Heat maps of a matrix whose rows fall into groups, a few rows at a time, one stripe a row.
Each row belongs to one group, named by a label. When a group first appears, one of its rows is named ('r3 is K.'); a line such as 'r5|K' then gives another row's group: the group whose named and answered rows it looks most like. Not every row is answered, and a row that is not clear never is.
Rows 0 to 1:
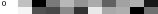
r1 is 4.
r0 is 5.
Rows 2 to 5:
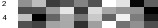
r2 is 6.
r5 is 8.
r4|5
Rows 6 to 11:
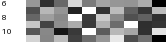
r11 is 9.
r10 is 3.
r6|5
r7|3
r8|8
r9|4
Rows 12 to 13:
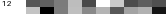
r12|8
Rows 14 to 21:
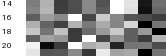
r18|9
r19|3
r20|5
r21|4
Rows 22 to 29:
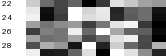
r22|6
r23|5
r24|5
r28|3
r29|6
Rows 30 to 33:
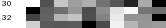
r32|8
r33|6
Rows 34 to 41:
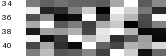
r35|6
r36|3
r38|8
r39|5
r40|3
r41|6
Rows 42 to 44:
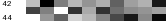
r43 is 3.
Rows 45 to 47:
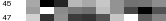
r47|6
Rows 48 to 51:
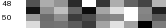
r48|3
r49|8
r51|4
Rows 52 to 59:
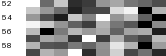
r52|9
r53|6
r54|5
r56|5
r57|3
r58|4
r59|8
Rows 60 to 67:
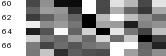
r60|3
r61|3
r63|9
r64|3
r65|4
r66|6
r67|6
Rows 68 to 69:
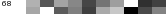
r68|4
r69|9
